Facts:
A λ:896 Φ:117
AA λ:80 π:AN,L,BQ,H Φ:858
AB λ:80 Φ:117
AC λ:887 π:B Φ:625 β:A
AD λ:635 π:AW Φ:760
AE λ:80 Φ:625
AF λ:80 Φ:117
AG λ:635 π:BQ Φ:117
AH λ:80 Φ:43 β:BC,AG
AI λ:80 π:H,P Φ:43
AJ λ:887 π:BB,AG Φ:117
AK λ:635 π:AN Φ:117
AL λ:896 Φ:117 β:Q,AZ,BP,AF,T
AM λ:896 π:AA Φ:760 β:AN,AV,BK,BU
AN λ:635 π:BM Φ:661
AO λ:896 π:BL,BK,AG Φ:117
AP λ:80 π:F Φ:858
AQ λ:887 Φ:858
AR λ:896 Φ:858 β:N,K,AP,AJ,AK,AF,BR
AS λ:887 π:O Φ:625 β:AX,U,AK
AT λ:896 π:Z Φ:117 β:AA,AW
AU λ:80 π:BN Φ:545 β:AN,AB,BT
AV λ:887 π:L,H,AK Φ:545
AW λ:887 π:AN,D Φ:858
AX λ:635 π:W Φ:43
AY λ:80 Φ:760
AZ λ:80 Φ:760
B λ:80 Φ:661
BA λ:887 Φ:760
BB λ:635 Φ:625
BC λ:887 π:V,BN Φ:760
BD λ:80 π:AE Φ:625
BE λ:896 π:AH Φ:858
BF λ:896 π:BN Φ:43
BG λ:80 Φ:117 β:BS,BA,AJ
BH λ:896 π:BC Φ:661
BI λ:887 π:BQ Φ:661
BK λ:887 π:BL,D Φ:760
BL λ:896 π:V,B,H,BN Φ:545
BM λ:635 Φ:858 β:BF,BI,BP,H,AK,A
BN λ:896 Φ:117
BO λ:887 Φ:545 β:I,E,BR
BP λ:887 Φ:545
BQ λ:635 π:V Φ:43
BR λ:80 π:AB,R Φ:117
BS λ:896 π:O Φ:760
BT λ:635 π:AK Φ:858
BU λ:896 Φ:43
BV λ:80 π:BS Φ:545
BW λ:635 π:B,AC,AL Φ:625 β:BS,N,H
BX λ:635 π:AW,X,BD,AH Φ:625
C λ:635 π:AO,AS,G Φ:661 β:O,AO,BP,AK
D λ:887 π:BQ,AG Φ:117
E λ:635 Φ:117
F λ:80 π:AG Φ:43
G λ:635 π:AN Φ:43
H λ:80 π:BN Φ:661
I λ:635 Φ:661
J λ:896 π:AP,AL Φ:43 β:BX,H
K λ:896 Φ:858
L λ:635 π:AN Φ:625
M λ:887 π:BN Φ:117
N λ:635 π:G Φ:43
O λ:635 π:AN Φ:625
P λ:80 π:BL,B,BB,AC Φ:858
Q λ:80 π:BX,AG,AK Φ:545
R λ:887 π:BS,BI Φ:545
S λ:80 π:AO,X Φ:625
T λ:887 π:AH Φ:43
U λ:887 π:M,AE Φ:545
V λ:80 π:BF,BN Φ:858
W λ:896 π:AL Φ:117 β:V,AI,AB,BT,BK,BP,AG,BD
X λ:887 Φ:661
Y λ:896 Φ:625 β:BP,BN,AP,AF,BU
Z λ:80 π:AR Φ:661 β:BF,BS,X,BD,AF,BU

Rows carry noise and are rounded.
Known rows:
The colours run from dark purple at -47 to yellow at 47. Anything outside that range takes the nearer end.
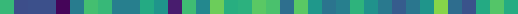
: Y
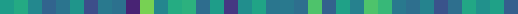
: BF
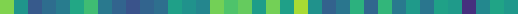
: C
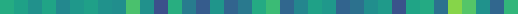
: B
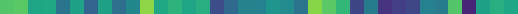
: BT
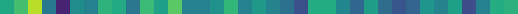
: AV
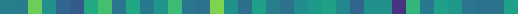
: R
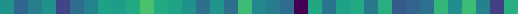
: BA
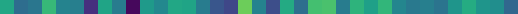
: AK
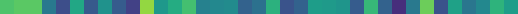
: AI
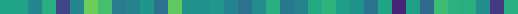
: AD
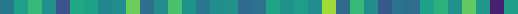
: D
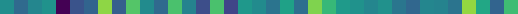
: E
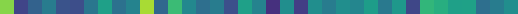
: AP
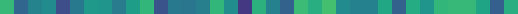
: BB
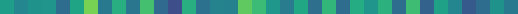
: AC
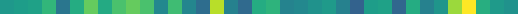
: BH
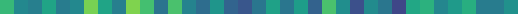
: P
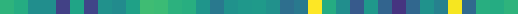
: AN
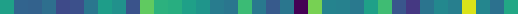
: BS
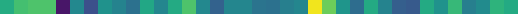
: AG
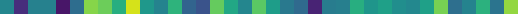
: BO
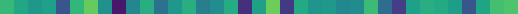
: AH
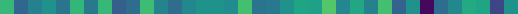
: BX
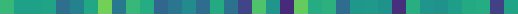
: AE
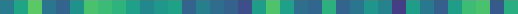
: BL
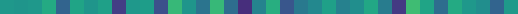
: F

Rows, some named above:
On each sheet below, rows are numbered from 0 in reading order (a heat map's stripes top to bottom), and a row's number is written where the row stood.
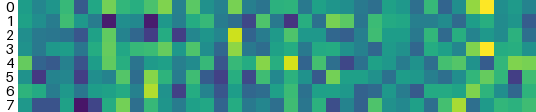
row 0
BH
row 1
AK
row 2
J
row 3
BH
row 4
Z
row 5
I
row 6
B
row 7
BG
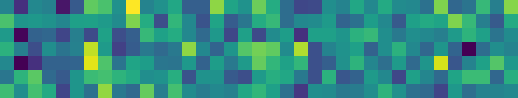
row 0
BO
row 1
B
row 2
N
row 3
BM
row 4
AR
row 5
BL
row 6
Q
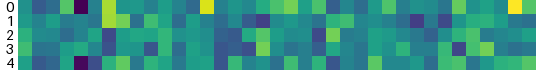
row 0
AL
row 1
BE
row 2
X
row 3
H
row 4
BG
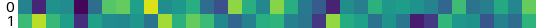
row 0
BO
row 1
BK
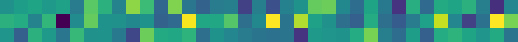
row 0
AW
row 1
W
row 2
T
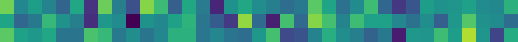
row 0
BD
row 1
AK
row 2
AY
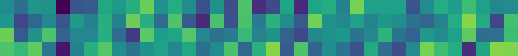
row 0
AJ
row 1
I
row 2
AZ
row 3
AU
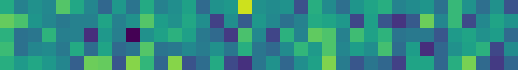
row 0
BI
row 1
V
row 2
AK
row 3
BX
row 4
AA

